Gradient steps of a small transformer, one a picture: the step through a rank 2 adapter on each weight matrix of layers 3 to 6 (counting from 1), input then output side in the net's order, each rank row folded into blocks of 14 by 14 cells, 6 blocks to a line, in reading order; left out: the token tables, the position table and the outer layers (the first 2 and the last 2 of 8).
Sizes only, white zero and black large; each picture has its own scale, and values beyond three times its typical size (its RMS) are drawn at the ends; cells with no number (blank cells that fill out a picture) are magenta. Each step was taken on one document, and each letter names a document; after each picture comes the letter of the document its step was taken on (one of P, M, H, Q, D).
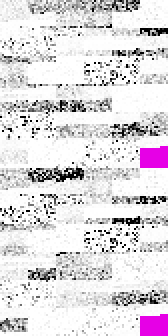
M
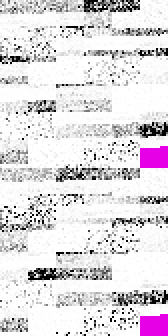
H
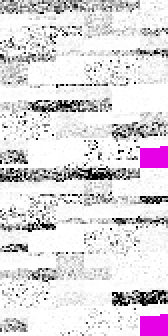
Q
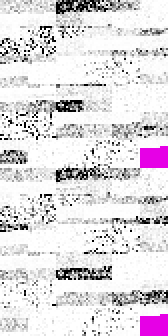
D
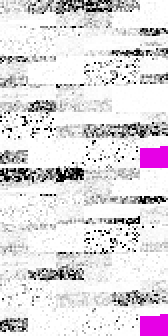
M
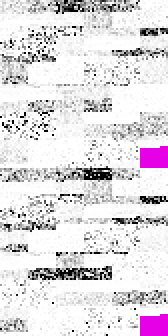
Q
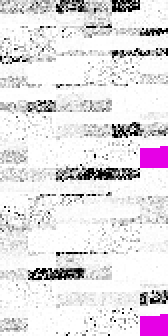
H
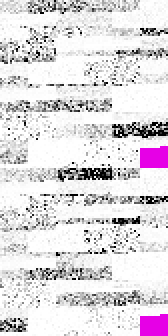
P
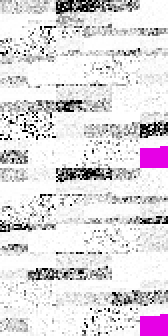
D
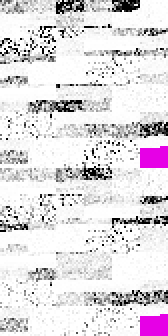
D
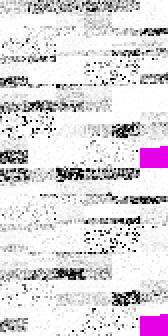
M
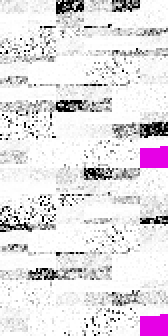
D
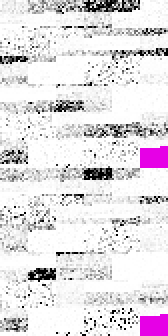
H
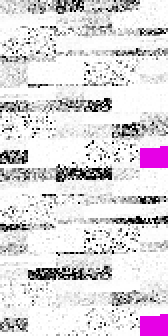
M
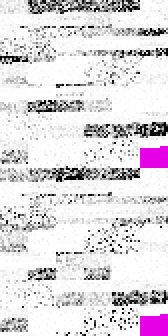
H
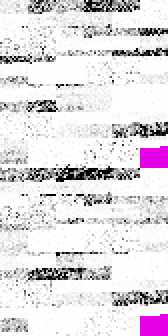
H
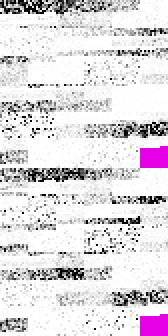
M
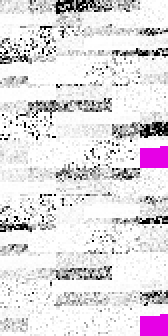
D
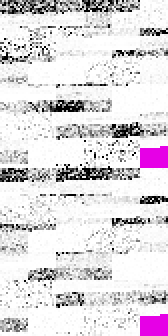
H
